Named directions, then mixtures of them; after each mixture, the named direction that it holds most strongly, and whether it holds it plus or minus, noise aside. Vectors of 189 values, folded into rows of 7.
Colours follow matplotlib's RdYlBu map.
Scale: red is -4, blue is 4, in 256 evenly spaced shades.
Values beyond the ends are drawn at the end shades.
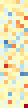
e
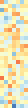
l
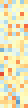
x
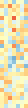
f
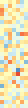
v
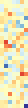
e, minus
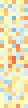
f, minus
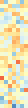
l, plus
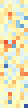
e, minus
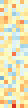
l, minus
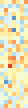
f, minus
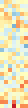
l, minus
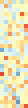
x, plus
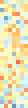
l, plus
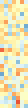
x, minus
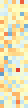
x, minus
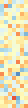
x, plus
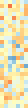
f, plus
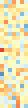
x, minus
